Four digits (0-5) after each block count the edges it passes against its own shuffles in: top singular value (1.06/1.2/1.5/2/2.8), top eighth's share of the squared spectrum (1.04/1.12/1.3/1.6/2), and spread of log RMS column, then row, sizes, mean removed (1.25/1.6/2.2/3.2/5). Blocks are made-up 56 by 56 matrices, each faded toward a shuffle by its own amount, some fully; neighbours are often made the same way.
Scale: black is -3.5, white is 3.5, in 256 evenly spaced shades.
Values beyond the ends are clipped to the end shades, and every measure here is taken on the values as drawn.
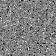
0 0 0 0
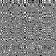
4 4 2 3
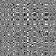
5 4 3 3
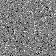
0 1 0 0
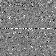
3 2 0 2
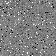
0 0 0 0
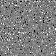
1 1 0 1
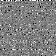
2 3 0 3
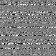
2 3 0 4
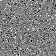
0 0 0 1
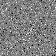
0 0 0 0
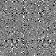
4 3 2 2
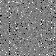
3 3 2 0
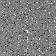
2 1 0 0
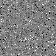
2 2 1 0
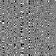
4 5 3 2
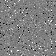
2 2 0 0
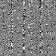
3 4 3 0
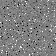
0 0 0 0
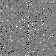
2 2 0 0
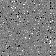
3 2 1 0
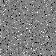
1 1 0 0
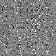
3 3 2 0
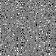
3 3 2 0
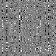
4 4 3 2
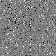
2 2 1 0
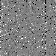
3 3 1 0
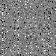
3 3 2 0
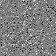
2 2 1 0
